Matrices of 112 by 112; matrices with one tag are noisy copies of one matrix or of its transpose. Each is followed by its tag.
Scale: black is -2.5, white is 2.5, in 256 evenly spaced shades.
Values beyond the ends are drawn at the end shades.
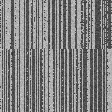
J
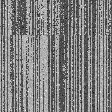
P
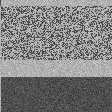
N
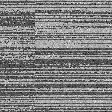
P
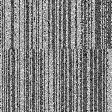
J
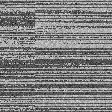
P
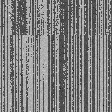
P
